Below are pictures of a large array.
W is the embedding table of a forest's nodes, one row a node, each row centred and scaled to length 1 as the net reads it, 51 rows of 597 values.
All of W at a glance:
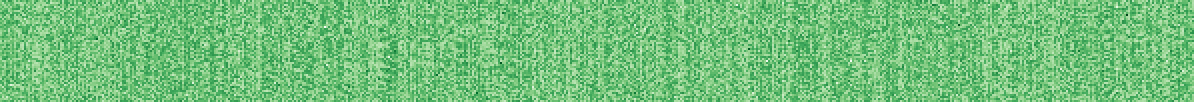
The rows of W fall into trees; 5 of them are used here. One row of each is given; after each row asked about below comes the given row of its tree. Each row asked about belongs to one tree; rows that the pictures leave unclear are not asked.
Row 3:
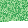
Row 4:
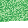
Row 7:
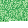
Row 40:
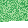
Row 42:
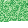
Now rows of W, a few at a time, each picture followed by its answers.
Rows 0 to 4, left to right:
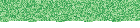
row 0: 7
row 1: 7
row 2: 4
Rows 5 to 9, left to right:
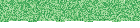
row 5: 42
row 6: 4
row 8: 42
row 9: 7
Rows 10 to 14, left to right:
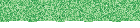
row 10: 4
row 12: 7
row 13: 40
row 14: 42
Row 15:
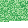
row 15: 42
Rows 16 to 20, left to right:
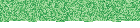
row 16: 42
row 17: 7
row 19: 3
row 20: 42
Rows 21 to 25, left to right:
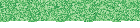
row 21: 4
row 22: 4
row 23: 4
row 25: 42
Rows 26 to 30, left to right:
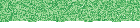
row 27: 40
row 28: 4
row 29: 42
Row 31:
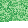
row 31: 4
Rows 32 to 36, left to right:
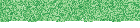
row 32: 4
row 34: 3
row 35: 40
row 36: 4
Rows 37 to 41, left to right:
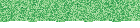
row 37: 4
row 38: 7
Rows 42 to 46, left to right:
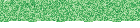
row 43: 7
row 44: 4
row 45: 3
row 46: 42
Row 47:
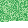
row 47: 40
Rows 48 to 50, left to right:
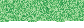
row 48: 7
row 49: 3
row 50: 7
